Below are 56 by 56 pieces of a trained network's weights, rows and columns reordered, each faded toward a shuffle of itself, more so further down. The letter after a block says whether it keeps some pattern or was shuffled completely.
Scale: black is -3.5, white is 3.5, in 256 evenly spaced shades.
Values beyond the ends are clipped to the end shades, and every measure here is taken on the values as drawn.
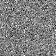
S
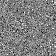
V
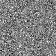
V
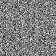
S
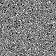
V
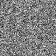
S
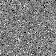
V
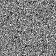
V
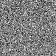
V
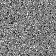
V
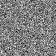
V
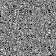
S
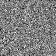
S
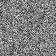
V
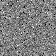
V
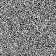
V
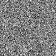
S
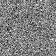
S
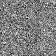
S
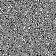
V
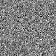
S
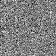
S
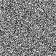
V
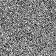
V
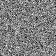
V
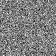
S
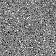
V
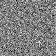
S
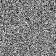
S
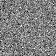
V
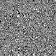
S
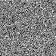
V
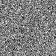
V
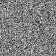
S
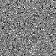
S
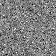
V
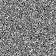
V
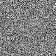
S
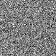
S
